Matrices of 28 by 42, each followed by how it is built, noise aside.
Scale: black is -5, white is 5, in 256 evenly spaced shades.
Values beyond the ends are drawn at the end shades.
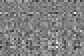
low rank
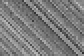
Toeplitz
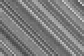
Toeplitz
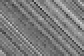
Toeplitz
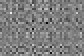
low rank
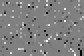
sparse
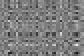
low rank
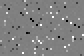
sparse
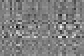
low rank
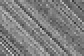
Toeplitz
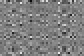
low rank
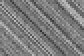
Toeplitz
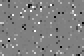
sparse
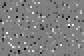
sparse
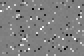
sparse
